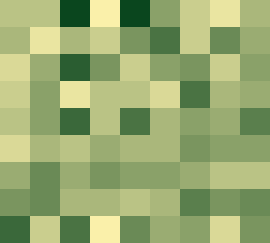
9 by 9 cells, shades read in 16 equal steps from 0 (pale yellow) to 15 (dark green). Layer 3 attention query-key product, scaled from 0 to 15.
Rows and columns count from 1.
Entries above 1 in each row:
7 8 9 8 9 9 9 9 8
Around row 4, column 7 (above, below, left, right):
8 7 2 5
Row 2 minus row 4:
2 -6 4 -1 4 9 -8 4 0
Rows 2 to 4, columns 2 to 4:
1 5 3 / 6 13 8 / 7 1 4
